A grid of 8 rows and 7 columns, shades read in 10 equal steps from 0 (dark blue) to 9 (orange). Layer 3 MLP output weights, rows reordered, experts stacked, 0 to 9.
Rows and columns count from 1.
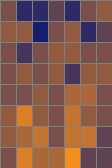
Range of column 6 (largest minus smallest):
6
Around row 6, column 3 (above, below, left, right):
5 7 8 4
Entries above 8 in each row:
0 0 0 0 0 0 0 1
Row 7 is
5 6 7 4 7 7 3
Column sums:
35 39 32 35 42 35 31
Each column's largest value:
5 8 7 6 9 7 5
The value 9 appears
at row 8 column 5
